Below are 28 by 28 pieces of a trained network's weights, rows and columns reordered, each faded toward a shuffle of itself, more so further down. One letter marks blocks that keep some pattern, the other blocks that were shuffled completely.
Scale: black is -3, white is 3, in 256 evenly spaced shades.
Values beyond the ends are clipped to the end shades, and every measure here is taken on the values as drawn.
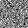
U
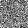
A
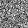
A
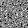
A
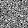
A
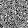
A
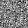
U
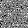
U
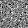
U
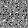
U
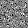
A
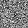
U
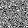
U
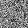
A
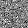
A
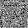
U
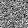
A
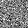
A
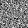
A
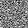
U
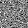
U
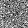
A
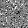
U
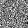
A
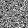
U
